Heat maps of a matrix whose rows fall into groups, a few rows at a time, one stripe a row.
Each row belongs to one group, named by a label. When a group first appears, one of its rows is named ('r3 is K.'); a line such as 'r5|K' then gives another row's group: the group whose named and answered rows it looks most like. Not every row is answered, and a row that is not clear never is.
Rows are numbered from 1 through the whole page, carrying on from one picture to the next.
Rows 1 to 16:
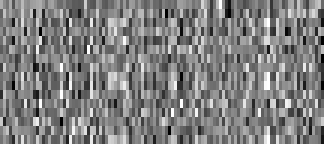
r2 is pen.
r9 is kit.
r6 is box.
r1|pen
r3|kit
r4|kit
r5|kit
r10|kit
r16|kit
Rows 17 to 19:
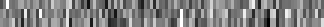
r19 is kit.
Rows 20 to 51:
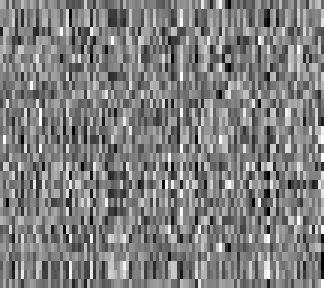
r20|pen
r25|pen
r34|box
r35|box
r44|pen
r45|box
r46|kit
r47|pen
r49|kit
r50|kit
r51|box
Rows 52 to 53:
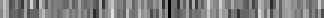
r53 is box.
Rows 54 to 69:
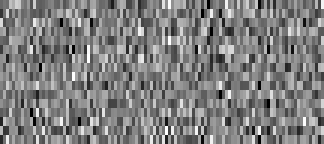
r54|box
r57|pen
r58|box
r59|box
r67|pen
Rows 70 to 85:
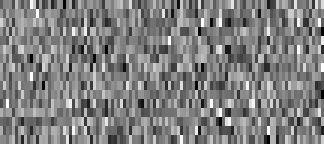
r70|box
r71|pen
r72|pen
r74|box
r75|pen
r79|pen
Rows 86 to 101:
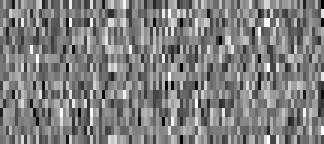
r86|kit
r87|box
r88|kit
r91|box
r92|pen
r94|box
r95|pen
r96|kit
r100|box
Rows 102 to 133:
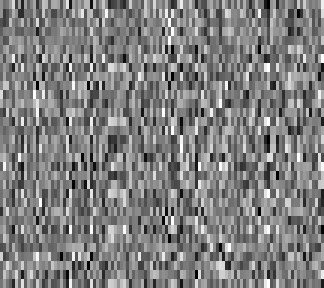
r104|box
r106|box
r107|pen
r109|kit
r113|pen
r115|kit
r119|pen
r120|box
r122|box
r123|kit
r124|kit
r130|pen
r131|pen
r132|box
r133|kit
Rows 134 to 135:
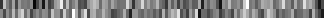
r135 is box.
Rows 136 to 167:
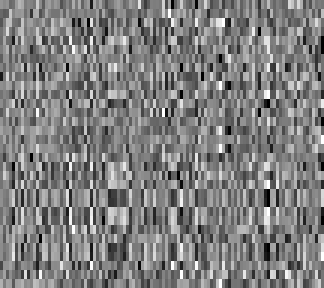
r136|pen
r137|box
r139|pen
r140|kit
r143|kit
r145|pen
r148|pen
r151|box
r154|kit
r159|kit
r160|kit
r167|pen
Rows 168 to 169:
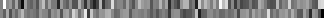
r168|box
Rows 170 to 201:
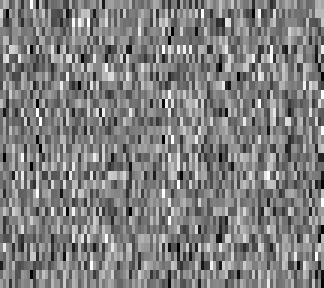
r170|box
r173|pen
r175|box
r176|pen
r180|box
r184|box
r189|kit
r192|box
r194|box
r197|box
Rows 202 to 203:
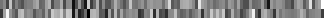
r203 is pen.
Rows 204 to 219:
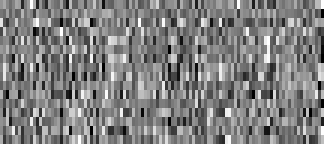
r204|box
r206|pen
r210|kit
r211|box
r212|box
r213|pen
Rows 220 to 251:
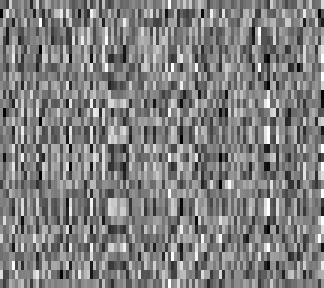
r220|box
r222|kit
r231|kit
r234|kit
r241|box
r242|kit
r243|kit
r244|box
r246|pen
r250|pen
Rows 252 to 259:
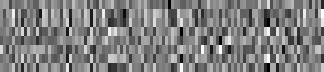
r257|pen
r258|kit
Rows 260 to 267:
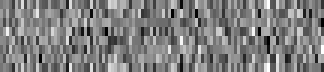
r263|pen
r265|box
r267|kit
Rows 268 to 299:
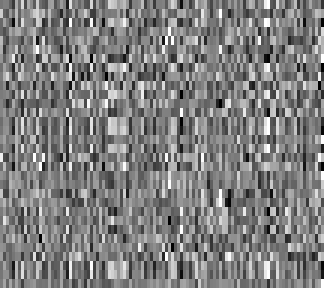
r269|pen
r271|box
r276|pen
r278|kit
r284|kit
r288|box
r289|pen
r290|pen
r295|pen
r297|kit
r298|kit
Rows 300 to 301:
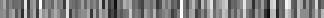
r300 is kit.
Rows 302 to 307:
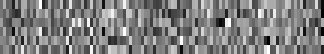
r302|kit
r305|kit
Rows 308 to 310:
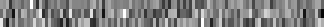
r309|kit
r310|pen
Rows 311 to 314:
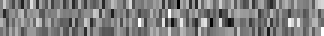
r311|box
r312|box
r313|pen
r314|box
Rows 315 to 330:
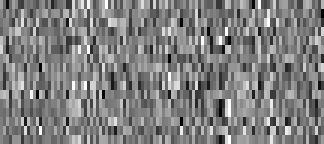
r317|kit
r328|kit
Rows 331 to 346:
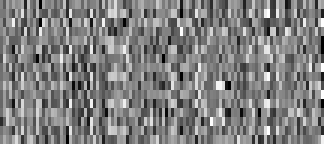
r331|kit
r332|kit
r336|kit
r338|box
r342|kit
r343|pen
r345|kit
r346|box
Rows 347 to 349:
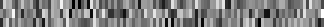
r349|pen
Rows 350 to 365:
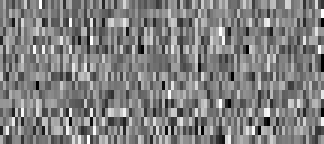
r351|box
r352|kit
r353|pen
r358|pen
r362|kit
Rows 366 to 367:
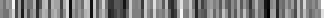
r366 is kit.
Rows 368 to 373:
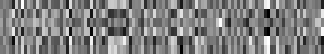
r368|kit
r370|pen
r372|kit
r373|kit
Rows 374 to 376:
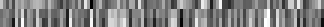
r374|pen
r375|kit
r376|kit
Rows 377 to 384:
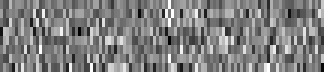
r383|box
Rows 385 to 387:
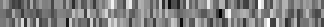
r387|kit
